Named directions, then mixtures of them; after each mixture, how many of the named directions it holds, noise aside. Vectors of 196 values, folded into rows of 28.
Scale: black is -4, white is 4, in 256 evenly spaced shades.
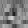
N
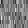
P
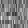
two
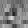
one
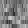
one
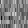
two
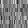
one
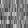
two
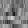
one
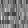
two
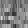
two
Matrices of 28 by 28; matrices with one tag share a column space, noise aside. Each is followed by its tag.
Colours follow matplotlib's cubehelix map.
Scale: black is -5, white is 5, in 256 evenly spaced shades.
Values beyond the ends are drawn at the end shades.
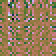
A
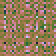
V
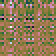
A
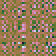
V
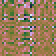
A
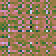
V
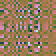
V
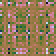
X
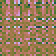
A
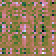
X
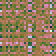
V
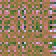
V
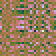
V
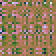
X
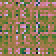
X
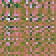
A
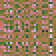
V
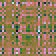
X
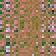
V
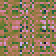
V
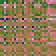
A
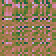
A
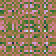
V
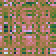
X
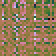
A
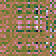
V
